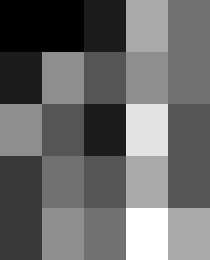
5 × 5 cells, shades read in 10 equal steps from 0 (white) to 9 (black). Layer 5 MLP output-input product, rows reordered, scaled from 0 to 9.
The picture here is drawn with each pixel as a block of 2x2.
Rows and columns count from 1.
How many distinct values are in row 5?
5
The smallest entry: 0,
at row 5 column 4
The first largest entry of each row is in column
1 1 3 1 1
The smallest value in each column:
4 4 5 0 3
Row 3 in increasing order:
1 4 6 6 8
